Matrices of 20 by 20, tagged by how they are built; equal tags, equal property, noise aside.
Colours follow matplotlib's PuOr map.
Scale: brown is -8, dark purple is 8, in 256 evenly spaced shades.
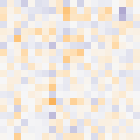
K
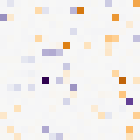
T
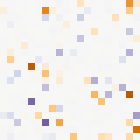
T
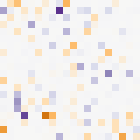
T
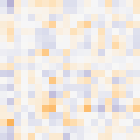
K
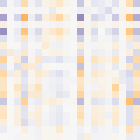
K
